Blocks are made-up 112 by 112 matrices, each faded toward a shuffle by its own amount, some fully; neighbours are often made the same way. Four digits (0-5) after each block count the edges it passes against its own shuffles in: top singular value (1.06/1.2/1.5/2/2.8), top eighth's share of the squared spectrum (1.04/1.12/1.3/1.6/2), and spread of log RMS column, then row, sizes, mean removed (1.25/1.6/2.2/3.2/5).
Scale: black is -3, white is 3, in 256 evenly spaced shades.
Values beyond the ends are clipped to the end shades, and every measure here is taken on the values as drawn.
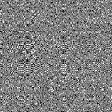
4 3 2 2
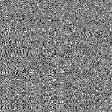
4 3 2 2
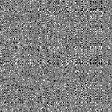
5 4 3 3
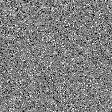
3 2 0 0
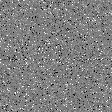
2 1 0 0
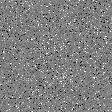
2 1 0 0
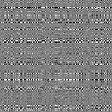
5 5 4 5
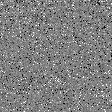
3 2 0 1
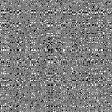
5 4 3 3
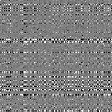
5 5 3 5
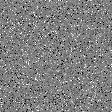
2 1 0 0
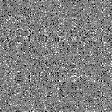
4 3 2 2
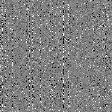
2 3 3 2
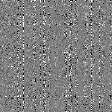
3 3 4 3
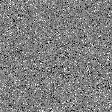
0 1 1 1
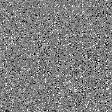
1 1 2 2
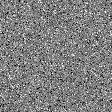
0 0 0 0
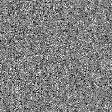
3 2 1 0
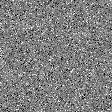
1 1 0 0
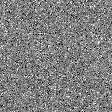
0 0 0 0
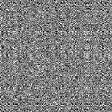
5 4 2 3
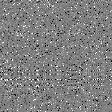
4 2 1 1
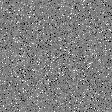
2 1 0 0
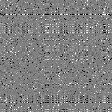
5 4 2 3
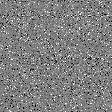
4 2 0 1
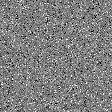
0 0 0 0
